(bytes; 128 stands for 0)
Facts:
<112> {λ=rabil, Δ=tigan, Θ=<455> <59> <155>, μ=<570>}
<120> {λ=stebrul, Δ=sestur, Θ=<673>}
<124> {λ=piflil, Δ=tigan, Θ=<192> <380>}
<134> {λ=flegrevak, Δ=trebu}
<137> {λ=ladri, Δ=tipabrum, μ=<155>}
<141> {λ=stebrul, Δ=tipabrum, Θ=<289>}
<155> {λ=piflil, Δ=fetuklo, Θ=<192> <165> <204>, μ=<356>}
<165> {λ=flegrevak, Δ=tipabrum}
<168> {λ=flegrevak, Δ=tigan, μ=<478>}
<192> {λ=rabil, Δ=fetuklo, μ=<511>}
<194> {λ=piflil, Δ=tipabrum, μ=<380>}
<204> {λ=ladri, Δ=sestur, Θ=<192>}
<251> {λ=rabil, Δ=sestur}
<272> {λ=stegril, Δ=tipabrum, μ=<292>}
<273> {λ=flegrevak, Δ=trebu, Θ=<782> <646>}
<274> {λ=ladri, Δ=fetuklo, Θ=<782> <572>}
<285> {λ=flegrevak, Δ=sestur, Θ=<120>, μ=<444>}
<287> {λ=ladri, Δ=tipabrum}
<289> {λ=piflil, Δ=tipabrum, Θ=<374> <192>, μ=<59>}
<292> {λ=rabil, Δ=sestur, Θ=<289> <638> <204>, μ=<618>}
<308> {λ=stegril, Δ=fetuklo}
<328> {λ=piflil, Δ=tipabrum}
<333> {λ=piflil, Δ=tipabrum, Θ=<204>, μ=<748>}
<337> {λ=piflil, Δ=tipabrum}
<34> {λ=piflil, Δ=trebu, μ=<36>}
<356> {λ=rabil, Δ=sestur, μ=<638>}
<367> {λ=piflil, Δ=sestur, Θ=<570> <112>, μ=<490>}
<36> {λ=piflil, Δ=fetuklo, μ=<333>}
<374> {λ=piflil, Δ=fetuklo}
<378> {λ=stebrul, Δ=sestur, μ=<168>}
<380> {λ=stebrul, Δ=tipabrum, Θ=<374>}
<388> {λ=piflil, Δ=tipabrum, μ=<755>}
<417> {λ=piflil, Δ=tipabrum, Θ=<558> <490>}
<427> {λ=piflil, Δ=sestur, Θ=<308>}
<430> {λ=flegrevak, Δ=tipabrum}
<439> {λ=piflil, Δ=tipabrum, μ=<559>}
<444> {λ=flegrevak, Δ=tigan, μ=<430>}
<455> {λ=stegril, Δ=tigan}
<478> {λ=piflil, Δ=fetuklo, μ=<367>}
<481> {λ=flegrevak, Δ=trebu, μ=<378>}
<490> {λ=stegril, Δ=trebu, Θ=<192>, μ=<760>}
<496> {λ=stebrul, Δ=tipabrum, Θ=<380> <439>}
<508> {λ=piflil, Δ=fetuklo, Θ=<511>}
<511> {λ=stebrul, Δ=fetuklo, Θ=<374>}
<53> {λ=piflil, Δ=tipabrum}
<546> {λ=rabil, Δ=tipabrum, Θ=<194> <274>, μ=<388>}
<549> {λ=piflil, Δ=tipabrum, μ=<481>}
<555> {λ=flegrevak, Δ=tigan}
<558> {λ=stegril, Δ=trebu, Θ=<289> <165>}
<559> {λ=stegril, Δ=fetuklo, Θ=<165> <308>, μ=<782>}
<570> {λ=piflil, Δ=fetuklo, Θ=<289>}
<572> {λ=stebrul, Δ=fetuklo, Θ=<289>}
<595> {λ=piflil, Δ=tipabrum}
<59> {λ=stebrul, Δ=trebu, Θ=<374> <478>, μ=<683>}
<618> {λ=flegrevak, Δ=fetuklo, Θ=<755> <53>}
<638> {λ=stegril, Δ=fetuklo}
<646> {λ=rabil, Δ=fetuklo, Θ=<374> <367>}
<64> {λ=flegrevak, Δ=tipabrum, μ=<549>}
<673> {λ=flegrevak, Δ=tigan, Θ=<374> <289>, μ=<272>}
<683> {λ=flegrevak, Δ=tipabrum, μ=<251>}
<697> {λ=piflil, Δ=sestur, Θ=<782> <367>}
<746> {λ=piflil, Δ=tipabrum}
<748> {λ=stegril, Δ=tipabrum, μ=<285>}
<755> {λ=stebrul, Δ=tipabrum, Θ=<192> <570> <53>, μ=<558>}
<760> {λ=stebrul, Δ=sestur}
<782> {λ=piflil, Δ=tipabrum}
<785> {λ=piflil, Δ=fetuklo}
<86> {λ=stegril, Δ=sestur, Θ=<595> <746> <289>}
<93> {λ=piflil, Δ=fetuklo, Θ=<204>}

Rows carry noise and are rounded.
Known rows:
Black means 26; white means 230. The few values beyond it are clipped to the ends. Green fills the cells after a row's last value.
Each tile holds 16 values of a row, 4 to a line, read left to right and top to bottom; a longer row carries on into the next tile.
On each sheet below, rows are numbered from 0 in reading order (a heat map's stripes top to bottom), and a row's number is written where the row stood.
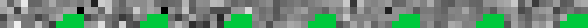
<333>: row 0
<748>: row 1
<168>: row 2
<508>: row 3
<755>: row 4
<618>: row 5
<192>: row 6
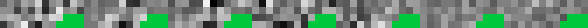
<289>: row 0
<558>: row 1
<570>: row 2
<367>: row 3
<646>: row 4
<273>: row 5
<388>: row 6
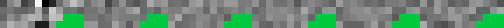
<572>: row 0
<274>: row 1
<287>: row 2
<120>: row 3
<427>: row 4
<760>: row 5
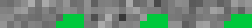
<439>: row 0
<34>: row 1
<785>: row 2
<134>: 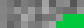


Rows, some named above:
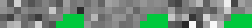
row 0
<36>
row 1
<417>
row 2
<380>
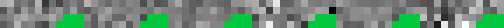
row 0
<292>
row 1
<356>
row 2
<618>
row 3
<333>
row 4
<251>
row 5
<511>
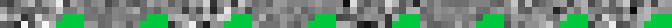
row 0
<380>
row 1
<274>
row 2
<289>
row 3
<165>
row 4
<367>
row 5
<697>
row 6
<124>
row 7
<673>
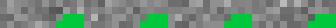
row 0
<112>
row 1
<417>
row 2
<496>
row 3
<64>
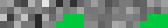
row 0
<481>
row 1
<638>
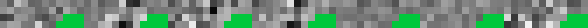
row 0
<444>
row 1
<558>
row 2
<673>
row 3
<141>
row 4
<559>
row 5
<430>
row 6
<59>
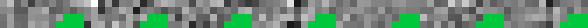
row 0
<93>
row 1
<155>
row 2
<378>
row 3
<141>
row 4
<165>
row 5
<549>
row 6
<86>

